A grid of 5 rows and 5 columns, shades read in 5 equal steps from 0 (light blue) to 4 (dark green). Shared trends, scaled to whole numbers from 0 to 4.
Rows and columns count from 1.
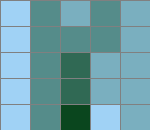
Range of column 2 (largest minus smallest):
0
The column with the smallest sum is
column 1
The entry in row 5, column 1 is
0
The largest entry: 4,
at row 5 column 3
